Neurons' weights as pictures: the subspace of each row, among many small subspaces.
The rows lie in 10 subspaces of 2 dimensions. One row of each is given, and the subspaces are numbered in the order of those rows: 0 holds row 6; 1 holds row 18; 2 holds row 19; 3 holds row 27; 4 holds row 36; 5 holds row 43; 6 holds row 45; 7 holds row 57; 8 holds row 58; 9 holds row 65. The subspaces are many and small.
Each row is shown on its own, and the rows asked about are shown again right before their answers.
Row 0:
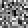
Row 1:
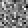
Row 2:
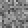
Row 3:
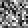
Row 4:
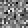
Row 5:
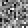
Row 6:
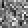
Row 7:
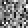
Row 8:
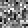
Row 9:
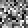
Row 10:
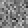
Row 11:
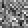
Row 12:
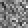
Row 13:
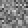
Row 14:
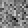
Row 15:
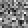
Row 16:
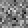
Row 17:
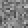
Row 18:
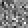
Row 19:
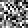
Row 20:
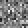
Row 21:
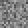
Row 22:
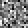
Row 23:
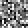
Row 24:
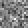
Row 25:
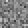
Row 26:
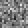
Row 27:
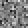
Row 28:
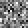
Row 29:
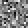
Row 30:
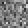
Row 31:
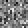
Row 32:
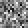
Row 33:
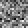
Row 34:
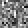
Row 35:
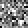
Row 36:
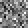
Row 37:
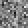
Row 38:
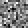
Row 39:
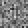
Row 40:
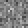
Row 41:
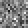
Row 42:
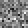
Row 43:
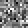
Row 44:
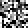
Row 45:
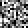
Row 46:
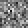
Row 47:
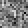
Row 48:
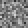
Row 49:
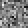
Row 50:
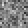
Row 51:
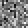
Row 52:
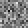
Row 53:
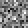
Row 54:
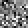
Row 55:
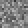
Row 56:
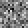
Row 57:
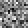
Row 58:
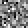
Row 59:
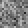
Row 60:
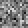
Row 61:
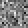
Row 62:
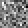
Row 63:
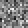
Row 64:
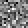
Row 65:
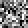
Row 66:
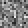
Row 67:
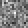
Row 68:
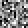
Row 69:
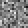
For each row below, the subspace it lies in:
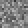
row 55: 7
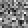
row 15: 7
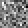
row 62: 2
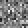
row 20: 1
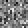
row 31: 1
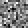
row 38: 8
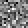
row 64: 8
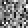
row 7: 2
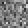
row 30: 2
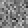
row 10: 1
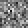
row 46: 4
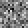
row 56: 4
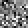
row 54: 1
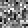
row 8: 5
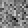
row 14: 9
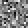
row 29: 8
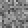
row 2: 7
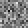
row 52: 4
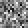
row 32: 4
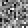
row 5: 6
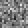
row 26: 5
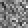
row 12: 2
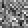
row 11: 0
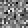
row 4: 2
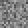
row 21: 2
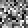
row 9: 9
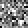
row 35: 7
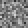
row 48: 8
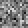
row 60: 5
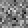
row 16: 9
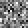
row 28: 4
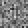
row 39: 6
